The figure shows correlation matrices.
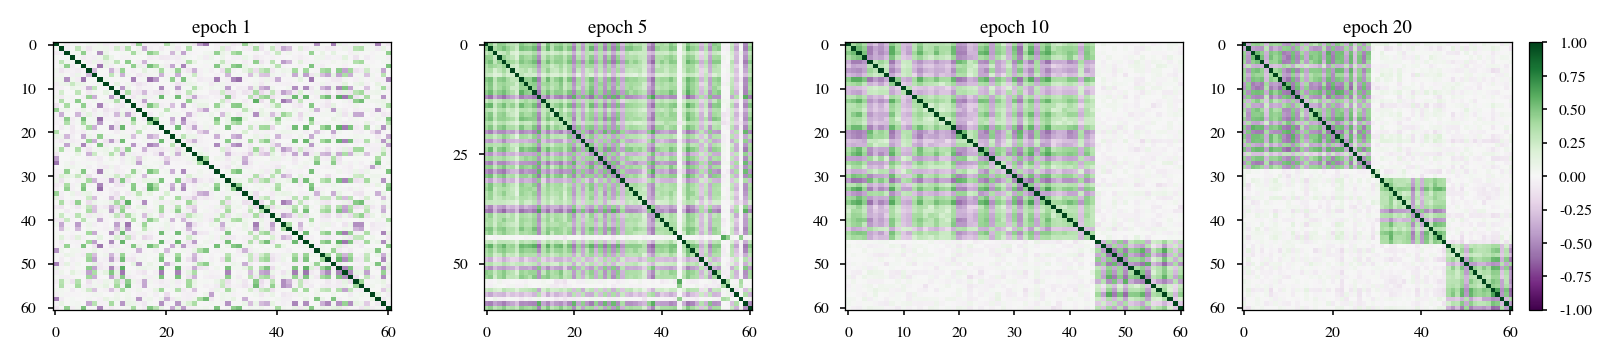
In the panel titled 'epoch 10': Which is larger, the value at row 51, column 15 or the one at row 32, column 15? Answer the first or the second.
the second
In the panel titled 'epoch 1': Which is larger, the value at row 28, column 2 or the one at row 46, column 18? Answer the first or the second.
the second
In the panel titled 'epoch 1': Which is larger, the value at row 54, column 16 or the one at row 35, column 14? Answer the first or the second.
the second
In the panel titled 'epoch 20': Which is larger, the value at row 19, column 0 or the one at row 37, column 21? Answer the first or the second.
the first
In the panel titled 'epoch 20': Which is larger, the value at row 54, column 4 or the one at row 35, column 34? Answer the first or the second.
the second
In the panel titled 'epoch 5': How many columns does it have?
61
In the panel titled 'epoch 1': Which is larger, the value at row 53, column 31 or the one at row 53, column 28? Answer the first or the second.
the first
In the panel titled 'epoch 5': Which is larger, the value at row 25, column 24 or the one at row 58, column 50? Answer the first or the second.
the second
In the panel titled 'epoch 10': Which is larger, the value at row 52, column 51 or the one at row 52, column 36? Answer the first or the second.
the first
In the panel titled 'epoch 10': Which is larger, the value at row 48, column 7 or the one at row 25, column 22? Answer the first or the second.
the first
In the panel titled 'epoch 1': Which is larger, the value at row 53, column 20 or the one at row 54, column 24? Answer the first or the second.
the second
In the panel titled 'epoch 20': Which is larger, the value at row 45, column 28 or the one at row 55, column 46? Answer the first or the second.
the second
